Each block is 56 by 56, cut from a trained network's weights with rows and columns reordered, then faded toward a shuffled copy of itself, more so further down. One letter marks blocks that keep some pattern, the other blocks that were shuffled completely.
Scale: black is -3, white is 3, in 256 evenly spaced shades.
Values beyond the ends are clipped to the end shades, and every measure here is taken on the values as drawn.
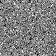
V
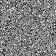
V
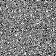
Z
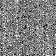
Z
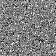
V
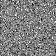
V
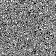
V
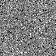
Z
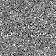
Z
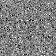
Z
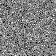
V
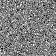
V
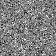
V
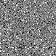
Z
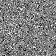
V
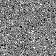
V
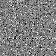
Z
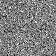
V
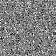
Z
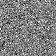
V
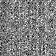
Z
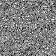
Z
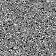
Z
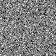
V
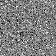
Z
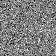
V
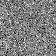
V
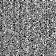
Z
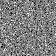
V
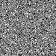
Z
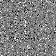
Z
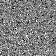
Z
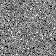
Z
